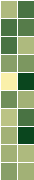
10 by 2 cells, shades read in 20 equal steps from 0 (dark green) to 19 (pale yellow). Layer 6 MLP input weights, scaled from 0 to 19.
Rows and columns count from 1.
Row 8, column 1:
12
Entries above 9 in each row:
1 0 1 1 1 1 1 1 2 2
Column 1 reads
13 5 5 10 19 8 14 12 12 10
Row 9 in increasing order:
12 13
